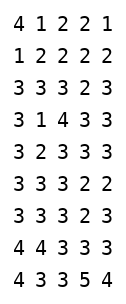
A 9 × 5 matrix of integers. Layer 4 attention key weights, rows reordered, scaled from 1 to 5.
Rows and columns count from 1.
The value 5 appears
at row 9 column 4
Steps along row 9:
down same up down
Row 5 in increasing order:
2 3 3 3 3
